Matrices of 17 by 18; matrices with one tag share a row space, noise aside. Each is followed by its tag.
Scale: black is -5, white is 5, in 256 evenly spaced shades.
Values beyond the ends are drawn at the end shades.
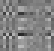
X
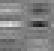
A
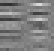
A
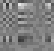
X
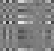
X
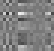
X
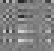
X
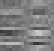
A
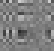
X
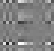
X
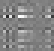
X
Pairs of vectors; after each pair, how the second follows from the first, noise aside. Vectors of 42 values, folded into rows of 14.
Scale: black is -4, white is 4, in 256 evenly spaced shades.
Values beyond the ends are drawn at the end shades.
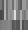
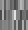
sign-scrambled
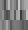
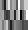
scaled up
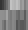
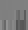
partly zeroed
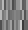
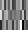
scaled up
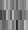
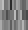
reversed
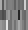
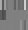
partly zeroed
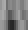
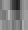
reversed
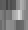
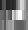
scaled up
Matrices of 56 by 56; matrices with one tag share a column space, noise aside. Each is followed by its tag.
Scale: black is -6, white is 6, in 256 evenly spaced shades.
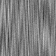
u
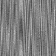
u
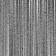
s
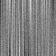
s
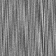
u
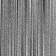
s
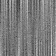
s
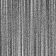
s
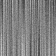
s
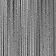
s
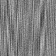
u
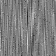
u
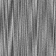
u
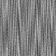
u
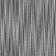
u
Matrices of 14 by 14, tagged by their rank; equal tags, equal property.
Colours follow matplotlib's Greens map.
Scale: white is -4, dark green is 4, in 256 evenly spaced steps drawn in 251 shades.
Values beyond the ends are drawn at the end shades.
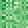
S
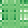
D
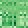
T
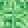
S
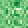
S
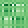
D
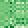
T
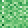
S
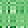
D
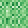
T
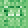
T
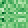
T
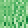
S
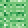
T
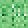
T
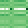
D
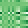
D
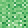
S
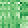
T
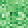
S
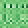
T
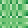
D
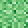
S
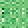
T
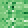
S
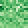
S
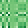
D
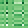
D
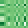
D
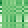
D
